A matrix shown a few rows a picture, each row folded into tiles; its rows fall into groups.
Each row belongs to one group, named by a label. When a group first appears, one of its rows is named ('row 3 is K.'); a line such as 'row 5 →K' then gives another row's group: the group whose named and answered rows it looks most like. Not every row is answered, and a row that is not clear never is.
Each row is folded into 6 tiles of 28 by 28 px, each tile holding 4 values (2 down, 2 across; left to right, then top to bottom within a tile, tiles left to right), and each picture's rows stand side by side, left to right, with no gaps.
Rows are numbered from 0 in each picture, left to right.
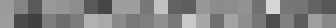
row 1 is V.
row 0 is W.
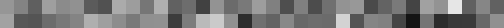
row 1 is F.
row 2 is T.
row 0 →W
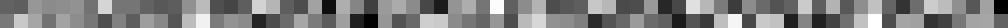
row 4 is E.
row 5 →V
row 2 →W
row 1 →V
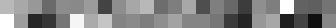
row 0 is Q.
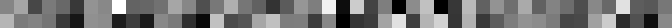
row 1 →W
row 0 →T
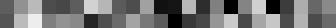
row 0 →V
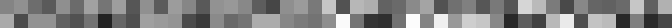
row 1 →W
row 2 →Q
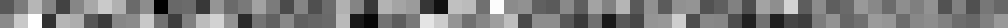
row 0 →V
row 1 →F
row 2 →W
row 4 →T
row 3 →T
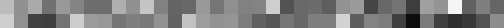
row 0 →Q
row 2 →T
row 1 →V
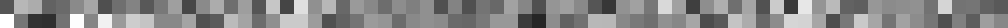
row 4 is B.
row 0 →Q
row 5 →V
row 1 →B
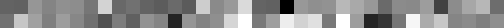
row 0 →V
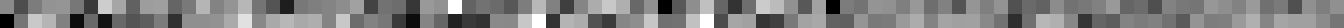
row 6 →F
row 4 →V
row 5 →B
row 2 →T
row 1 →B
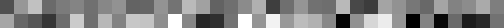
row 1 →Q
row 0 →Q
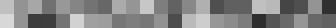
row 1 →V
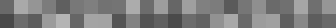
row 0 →E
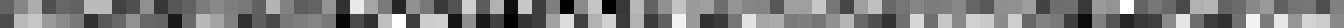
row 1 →F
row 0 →V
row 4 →Q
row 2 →E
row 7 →Q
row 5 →Q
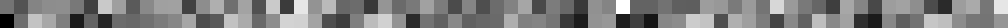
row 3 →T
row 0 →F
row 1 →B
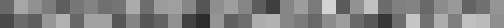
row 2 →Q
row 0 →E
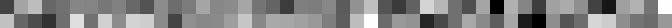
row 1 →B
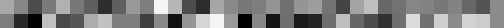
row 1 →F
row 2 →Q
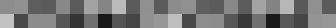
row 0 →T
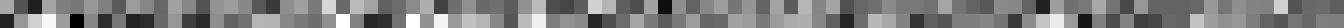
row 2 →Q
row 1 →W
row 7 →V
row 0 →F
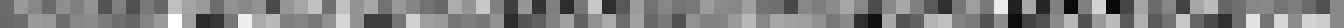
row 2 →Q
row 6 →E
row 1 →Q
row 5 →W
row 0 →T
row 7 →Q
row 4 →B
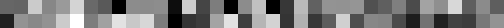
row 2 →T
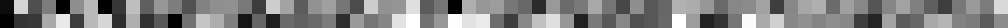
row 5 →W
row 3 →F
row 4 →Q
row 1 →F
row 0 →E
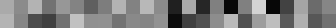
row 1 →E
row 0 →Q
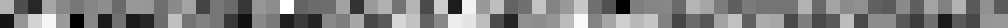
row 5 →T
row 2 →B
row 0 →F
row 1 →T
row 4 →E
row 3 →B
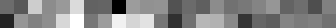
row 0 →B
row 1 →F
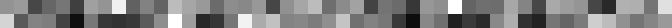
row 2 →T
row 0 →T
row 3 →W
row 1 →Q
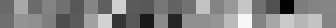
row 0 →T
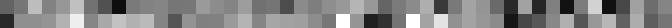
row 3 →E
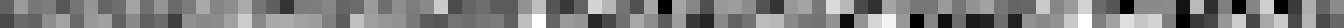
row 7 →E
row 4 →W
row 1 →B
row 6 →B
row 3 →V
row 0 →E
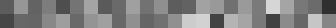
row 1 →V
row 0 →E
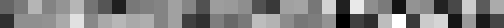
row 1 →W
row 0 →B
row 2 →E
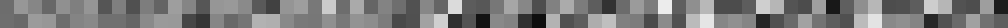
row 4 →V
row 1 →W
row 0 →T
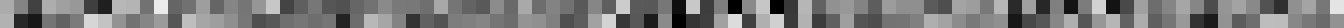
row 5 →W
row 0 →W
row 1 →V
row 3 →T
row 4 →E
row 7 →W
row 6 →E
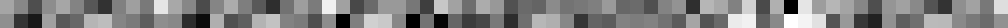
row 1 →W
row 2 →F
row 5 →W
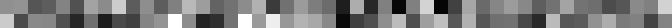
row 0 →T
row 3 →W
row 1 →Q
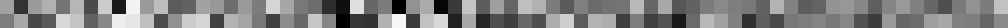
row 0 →B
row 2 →E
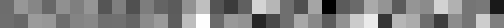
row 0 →T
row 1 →V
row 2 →V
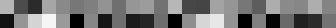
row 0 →F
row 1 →F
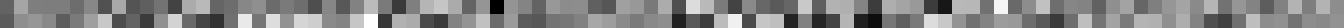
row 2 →V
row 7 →Q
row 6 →Q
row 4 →E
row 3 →W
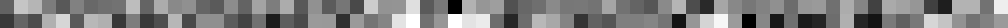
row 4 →F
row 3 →F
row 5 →W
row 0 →E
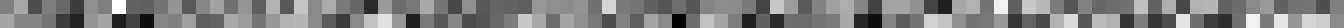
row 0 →T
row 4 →F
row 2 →F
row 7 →Q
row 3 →V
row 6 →E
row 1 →B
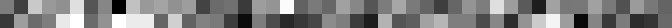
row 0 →B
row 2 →W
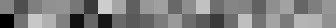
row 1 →Q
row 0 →F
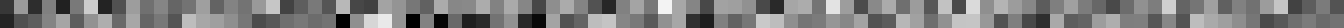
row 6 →W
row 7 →V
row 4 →W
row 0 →E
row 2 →F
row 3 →W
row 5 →B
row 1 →V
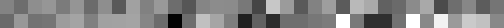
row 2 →Q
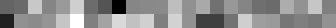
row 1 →Q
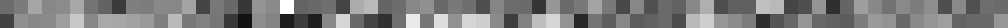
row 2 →Q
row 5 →T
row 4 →V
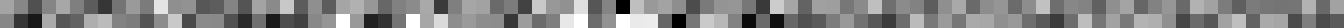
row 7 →E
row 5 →Q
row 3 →B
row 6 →Q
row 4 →F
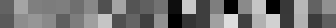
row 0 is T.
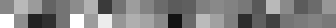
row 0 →Q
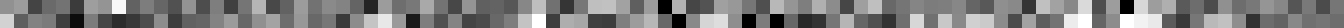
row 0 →T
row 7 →F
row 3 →V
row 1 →E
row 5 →Q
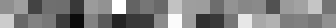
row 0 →T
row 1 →Q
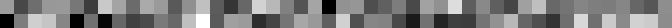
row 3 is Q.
